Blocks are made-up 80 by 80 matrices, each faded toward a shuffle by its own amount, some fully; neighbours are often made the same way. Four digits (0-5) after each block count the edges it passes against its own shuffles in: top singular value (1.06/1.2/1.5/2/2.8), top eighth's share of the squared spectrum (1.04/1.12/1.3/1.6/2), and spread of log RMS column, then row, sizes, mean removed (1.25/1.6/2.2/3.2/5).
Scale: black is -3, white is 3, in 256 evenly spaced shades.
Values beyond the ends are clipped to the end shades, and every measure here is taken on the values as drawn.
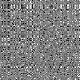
5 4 3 3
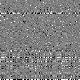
4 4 1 3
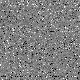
1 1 0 1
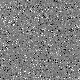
1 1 0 1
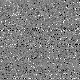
2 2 0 2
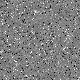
0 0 0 0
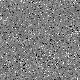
0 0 0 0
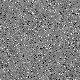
0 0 0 0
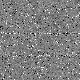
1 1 0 1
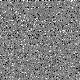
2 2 0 2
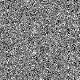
1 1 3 0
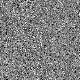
0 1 2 0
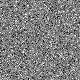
0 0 0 0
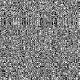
4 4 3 2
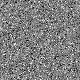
1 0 0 0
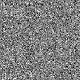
3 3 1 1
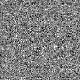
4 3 2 2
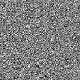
4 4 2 2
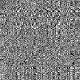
4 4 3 3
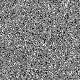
2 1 0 0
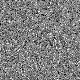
2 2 0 0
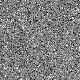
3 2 0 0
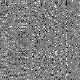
4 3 2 1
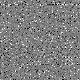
3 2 0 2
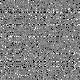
4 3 1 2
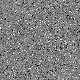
1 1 0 0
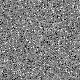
1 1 0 0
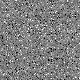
2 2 1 0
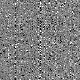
3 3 3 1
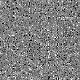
3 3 2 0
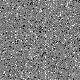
2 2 1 0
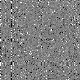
4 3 2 1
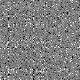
4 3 2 1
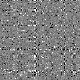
4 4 2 2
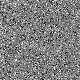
1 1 0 0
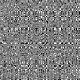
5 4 3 3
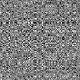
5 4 3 3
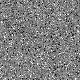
0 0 0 0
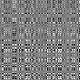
5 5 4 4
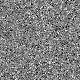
2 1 0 0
